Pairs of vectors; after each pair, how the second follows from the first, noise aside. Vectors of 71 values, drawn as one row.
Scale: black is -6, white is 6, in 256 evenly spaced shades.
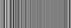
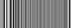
scaled up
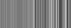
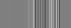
partly zeroed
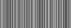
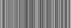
shuffled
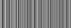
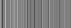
partly zeroed
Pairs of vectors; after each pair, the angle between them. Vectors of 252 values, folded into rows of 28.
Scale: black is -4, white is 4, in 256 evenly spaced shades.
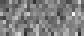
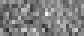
orthogonal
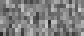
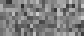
partly opposed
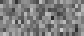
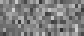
nearly opposite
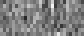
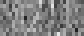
nearly parallel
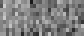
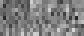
nearly opposite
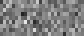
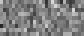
partly opposed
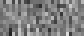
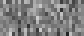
nearly opposite
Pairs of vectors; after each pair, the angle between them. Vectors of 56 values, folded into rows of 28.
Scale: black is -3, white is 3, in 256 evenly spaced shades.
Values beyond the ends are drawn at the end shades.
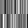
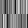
nearly parallel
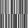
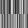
nearly opposite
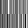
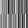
nearly opposite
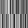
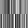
nearly opposite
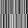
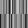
orthogonal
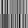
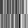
partly aligned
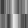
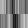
nearly opposite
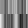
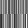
partly opposed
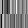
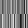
partly aligned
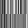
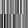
partly aligned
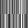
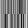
nearly opposite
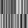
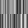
nearly opposite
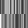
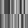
partly opposed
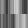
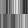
nearly parallel
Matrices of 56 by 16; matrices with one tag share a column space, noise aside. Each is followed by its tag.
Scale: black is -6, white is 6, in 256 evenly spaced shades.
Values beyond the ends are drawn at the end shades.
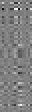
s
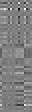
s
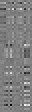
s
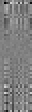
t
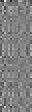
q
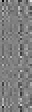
q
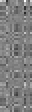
q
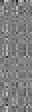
q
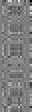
q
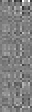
q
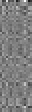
q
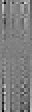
t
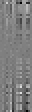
t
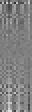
t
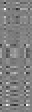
s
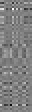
s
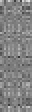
q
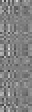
q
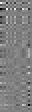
s
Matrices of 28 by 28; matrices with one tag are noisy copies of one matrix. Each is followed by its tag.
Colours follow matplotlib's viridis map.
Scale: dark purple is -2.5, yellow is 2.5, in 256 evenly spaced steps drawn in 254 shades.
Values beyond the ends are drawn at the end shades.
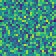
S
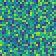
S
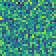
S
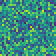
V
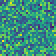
V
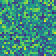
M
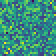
M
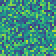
V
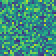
M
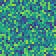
V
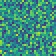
S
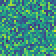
V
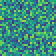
S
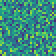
S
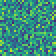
S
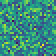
M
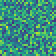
S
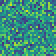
V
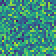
V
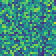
M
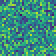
V
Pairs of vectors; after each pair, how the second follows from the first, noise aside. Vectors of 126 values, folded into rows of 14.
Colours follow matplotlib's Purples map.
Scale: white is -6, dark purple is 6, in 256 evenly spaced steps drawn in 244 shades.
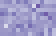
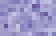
sign-scrambled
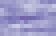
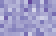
shuffled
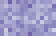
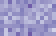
copied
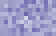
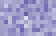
copied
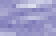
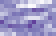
scaled up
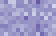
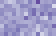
sign-scrambled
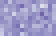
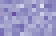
sign-scrambled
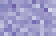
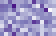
scaled up
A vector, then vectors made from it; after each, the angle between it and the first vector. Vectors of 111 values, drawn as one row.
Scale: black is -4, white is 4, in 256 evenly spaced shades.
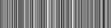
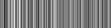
orthogonal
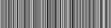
nearly opposite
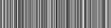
partly aligned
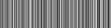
partly aligned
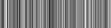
orthogonal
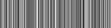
orthogonal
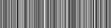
partly opposed
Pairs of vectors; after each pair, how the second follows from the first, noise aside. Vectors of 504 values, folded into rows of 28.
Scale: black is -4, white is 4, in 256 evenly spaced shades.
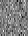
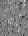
partly zeroed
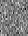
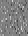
partly zeroed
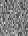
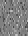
partly zeroed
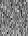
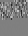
partly zeroed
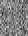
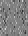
partly zeroed
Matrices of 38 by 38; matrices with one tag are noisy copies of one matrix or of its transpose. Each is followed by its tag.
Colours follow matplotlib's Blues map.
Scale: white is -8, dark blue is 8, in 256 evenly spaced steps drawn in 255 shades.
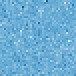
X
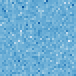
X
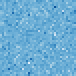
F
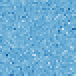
F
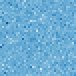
X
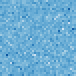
F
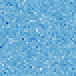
X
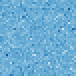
F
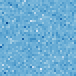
X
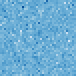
X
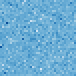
X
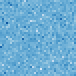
X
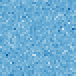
F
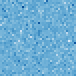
X
